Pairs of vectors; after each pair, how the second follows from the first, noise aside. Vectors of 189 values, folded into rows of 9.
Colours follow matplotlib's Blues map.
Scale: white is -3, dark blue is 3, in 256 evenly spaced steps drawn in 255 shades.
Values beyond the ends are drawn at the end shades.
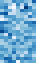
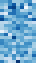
negated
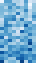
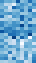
wrapped around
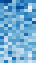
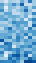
reversed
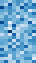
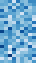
wrapped around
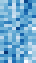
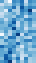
reversed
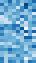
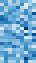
negated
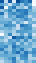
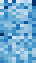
negated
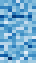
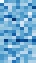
wrapped around
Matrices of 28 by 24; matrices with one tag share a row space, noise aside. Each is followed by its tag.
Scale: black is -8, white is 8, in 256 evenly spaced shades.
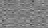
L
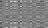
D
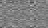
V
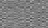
L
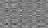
D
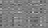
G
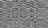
V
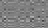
L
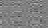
G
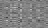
D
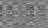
V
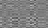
V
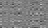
G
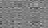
G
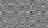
L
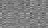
L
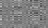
G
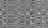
L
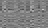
L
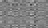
V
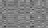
L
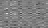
D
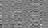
G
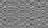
L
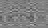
V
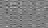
D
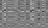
L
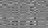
V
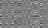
G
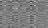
V
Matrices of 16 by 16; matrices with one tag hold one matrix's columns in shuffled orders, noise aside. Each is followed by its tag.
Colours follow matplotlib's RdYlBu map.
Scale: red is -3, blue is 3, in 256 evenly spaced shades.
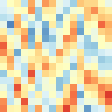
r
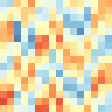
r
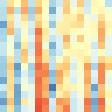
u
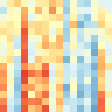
u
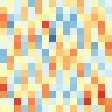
r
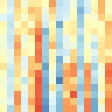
u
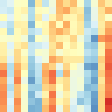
u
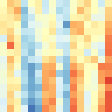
u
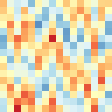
r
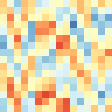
r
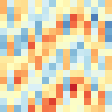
r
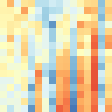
u
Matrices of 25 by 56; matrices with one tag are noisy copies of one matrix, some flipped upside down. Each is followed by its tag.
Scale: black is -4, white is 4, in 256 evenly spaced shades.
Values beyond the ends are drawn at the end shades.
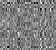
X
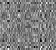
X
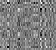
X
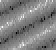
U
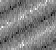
U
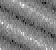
U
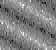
U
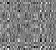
X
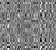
X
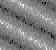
U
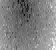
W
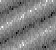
U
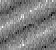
U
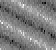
U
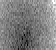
W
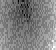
W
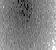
W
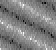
U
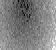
W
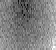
W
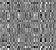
X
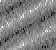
U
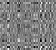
X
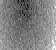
W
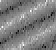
U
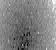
W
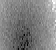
W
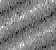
U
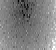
W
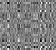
X
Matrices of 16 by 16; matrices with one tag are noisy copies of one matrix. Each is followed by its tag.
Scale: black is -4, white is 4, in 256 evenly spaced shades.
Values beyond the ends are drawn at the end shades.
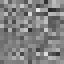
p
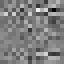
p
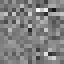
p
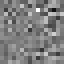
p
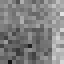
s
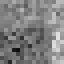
s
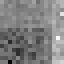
s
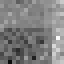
s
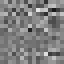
p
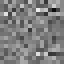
p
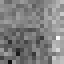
s
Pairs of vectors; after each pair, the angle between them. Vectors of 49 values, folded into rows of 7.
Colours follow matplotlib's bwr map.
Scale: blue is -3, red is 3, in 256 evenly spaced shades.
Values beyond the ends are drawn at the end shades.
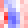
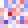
orthogonal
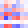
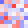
partly opposed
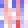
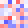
orthogonal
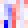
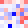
orthogonal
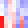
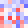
partly aligned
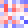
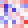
nearly opposite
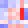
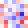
partly opposed
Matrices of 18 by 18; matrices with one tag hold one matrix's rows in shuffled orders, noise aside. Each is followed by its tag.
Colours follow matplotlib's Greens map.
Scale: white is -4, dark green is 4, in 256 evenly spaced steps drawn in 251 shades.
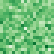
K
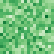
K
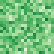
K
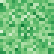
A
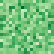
A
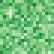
K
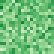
A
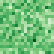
K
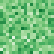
A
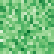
A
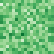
A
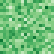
K
